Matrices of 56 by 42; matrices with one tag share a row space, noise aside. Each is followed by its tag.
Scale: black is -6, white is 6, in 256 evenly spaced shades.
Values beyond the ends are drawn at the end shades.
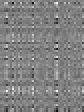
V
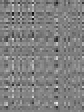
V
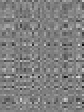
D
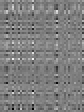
V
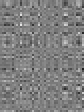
D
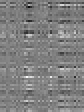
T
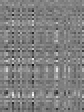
V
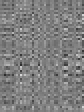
D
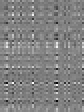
V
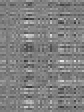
T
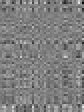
D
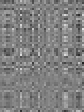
D
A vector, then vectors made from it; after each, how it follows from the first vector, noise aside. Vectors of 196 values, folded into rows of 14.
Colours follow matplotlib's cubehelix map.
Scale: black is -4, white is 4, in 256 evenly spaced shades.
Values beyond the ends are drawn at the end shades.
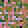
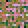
reversed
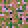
wrapped around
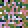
scaled up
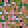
copied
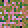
copied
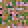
wrapped around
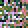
scaled up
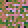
reversed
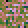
reversed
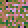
reversed
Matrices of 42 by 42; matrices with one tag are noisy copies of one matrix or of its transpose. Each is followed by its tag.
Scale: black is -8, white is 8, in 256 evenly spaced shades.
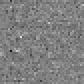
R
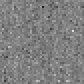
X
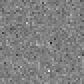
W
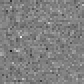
R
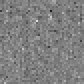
R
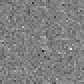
W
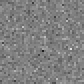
W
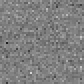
X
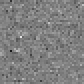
R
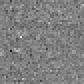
R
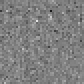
R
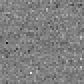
X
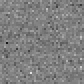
X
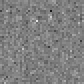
R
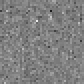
R
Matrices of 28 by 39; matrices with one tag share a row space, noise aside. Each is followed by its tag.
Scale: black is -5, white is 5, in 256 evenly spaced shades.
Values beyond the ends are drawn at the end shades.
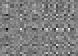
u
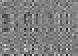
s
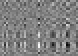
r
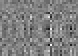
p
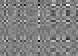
r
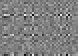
s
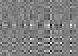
p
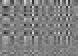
s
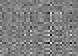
p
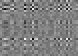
s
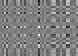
r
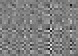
p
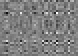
u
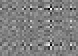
p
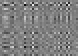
s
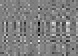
r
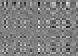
r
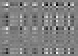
u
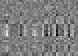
u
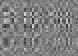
s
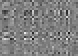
s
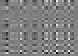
u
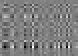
s
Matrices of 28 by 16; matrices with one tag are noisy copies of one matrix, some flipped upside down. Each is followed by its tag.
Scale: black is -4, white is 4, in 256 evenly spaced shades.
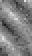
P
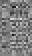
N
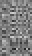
N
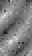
P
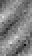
P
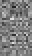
N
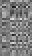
N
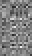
N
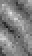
P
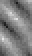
P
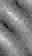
P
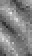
P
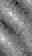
P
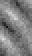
P
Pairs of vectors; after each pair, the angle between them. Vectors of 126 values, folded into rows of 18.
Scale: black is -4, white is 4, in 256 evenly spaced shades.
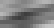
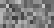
orthogonal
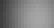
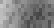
nearly opposite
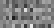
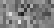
orthogonal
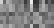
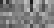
nearly opposite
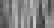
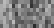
partly opposed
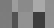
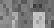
nearly opposite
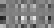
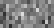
partly aligned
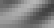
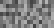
orthogonal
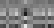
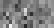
partly opposed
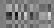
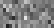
partly aligned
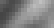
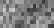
partly opposed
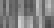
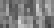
nearly parallel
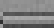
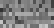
partly opposed
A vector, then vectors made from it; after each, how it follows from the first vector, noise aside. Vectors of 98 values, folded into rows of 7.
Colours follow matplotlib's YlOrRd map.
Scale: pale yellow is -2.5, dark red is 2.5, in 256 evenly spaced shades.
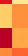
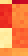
negated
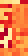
sign-scrambled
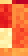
negated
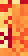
sign-scrambled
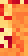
sign-scrambled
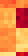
reversed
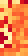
sign-scrambled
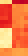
negated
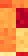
reversed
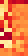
sign-scrambled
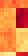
reversed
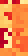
sign-scrambled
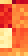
negated
